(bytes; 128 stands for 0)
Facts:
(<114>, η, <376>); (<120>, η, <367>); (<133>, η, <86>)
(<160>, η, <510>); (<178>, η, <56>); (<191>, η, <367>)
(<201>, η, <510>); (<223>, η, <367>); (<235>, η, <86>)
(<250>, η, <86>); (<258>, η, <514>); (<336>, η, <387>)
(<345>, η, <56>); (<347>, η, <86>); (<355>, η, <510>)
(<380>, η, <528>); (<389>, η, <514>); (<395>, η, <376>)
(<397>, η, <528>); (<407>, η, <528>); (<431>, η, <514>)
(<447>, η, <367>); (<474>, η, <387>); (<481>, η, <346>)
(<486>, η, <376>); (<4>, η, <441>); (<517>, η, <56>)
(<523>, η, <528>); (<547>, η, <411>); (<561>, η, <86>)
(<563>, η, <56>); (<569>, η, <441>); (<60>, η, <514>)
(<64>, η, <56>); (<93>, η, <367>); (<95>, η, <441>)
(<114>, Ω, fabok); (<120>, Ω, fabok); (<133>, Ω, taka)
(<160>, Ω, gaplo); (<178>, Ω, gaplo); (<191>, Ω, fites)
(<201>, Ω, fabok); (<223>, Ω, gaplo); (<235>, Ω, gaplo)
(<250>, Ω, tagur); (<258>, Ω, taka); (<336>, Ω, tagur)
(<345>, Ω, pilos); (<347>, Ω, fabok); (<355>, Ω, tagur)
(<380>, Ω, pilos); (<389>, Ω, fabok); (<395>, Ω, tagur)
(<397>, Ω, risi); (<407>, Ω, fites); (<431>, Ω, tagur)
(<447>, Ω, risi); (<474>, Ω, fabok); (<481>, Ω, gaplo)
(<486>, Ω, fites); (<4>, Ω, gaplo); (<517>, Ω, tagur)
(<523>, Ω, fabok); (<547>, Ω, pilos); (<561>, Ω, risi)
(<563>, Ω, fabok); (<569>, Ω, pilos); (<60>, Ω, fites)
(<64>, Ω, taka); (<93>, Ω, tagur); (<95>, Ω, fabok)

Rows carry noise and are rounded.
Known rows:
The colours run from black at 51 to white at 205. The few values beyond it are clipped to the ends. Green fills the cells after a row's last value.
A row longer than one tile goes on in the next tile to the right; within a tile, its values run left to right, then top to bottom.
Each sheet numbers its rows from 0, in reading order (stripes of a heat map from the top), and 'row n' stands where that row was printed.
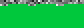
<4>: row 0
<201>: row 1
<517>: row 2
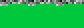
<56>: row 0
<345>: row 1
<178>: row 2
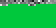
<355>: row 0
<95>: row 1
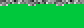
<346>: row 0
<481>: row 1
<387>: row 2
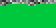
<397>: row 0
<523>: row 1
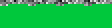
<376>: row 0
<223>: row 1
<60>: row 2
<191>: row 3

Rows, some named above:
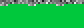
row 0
<528>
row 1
<510>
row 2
<160>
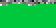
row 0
<93>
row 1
<178>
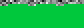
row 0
<389>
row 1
<514>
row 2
<64>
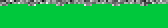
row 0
<120>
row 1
<514>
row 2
<528>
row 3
<93>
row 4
<431>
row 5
<407>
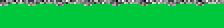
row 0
<569>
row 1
<380>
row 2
<120>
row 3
<160>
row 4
<486>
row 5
<60>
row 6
<380>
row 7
<561>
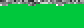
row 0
<93>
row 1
<447>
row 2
<250>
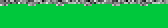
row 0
<160>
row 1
<367>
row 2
<133>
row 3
<563>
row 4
<547>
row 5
<258>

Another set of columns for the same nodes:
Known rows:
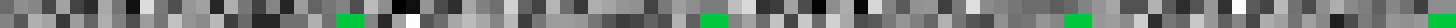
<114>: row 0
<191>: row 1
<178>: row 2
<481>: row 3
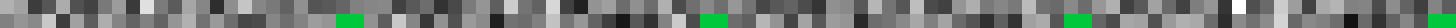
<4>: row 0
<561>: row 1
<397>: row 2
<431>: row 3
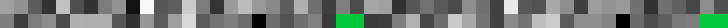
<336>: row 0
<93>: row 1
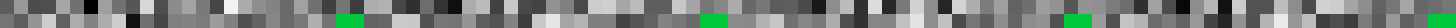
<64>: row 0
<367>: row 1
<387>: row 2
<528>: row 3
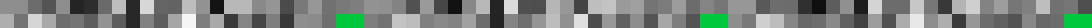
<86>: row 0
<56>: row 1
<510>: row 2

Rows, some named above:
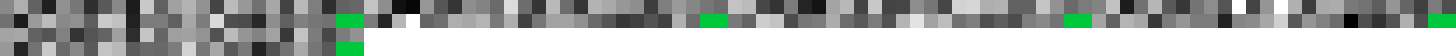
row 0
<345>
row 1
<191>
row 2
<367>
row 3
<250>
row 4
<547>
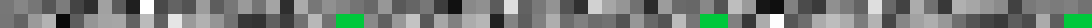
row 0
<120>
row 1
<258>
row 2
<191>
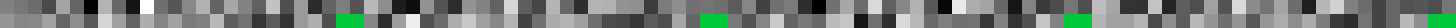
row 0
<563>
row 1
<191>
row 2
<133>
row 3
<235>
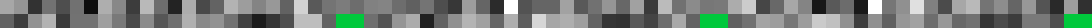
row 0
<447>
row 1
<120>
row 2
<517>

